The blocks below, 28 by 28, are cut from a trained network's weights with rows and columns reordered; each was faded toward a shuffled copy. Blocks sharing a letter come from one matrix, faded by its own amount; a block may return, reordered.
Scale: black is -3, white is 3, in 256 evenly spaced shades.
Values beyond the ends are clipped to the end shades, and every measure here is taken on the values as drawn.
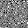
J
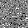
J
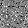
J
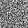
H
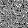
H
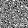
H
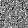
H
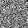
H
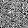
H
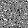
J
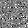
J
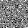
J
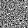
H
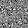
J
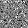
J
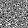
J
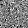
H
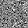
H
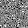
J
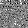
J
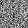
H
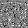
J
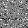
J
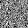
H
